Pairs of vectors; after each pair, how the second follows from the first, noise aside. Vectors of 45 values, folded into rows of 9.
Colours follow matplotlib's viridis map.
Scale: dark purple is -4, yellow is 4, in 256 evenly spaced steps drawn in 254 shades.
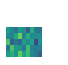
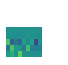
partly zeroed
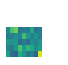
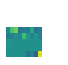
partly zeroed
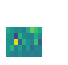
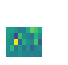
copied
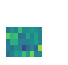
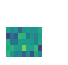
negated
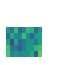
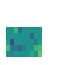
partly zeroed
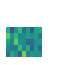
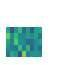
copied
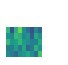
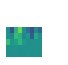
partly zeroed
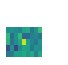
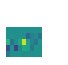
partly zeroed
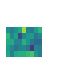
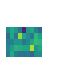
negated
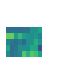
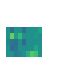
partly zeroed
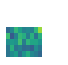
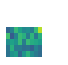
copied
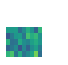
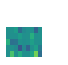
partly zeroed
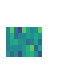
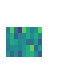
copied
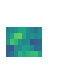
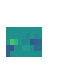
partly zeroed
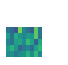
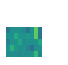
partly zeroed
